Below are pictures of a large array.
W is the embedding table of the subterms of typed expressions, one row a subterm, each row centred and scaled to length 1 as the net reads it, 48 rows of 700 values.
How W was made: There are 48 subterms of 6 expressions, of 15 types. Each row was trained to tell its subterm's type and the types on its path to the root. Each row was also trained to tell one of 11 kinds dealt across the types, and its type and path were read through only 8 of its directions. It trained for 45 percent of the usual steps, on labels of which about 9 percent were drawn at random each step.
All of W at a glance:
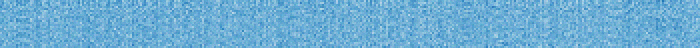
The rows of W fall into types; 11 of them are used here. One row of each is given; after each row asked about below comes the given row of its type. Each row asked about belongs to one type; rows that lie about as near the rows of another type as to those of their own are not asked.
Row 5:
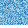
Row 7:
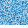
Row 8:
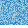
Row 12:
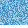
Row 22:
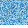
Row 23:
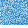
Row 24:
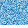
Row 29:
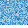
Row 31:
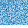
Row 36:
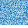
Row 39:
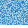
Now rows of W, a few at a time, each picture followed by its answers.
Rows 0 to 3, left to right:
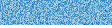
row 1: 5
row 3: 8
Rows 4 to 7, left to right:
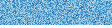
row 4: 29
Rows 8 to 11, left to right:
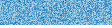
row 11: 22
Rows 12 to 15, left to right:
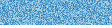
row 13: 29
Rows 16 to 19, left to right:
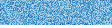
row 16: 39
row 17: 39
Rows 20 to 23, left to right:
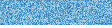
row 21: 8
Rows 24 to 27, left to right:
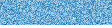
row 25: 23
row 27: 31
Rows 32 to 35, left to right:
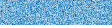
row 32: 23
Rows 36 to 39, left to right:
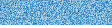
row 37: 12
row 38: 24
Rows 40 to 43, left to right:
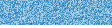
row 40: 7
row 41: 8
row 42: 36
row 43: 29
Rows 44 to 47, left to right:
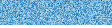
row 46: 5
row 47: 39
